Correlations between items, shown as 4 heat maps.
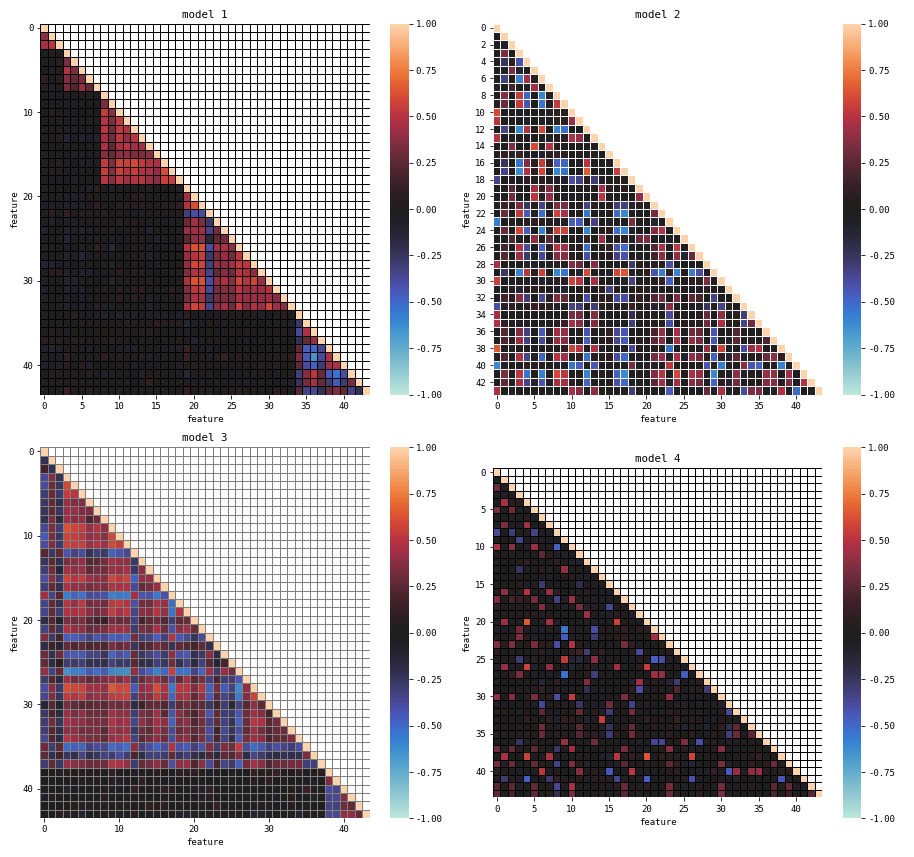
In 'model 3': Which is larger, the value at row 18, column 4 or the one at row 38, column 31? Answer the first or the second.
the first
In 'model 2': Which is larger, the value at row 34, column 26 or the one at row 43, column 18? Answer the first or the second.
the first
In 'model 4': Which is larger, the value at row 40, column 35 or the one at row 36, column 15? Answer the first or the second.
the first
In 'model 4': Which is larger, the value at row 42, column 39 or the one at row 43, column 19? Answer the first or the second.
the first
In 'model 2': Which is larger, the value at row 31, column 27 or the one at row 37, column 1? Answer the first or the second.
the second
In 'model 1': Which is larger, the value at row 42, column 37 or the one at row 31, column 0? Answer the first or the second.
the first
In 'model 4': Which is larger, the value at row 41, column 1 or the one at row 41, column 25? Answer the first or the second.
the second
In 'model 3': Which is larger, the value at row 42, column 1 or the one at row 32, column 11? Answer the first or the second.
the second
